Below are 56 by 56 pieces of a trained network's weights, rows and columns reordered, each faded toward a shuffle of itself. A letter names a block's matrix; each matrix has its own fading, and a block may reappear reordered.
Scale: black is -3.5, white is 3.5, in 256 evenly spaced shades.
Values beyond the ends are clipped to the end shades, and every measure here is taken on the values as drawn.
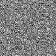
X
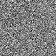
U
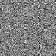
X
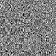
X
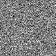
U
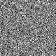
U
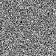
U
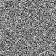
U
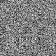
U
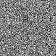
U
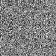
U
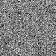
U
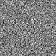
U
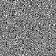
X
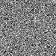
U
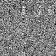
U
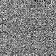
U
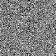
X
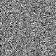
X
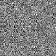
X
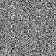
X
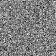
U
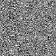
X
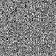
U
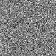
U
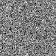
U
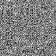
U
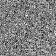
U
